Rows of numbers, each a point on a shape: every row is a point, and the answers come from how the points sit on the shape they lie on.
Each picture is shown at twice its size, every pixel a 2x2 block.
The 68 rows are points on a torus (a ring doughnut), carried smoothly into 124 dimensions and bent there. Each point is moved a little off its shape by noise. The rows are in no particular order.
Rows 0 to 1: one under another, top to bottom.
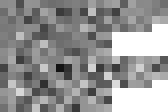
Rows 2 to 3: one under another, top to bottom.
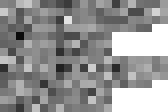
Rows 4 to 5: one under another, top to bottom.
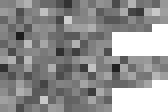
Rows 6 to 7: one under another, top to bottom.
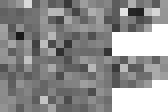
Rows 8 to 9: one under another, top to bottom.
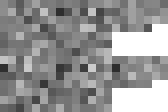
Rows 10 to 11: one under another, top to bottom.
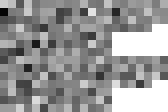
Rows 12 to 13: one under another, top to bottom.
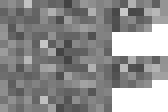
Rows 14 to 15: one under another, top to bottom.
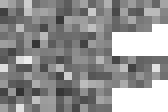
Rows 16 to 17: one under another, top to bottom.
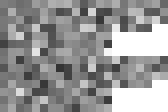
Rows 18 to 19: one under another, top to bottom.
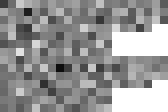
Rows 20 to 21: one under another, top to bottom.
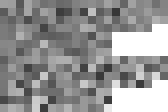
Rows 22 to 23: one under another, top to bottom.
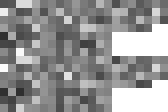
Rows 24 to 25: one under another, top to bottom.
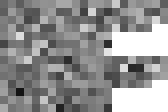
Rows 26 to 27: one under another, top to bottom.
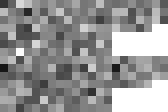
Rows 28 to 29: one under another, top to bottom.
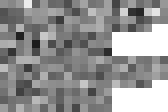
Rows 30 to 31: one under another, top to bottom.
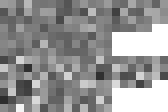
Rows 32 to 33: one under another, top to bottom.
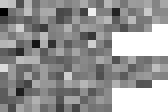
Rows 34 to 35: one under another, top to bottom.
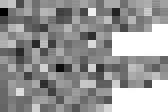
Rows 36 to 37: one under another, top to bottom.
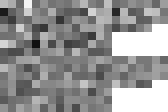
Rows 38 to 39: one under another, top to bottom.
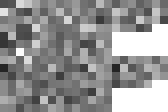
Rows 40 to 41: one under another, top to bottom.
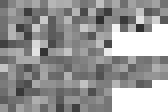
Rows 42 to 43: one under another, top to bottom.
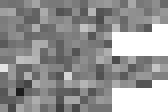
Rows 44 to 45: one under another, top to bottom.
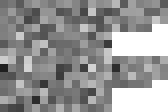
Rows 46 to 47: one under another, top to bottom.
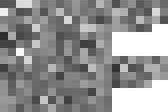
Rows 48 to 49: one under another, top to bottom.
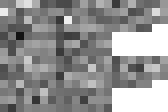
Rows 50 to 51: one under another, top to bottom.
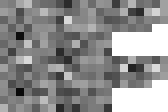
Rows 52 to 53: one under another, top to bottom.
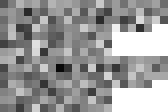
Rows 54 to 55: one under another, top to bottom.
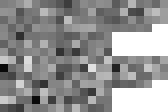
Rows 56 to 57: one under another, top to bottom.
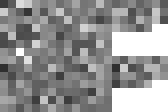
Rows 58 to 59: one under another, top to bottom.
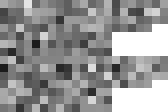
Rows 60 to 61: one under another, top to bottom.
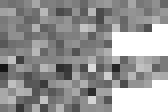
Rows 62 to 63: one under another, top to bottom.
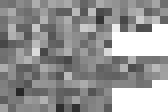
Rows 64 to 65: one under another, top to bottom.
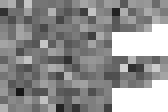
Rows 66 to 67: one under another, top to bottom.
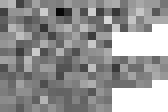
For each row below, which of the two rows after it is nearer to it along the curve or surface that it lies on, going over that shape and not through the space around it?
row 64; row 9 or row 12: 12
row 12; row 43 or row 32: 43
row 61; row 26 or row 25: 25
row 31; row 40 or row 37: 40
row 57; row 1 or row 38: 1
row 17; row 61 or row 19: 61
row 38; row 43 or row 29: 43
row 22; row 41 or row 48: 48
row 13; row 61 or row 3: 3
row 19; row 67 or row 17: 67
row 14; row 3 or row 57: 3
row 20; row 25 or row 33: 25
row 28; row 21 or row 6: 6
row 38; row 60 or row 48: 48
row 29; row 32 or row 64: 64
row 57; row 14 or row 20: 20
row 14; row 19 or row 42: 19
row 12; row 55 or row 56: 55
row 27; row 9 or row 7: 7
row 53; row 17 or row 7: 17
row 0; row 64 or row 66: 64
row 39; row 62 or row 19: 19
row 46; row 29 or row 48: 48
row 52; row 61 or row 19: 19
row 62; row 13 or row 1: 1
